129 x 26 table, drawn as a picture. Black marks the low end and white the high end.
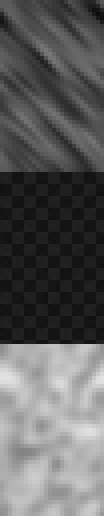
The table splits into 3 rows of 1 panel. Panel 1,1: low, slanting down to the right. Panel 2,1: very low, checkered, faint in contrast. Panel 3,1: high, blotchy.
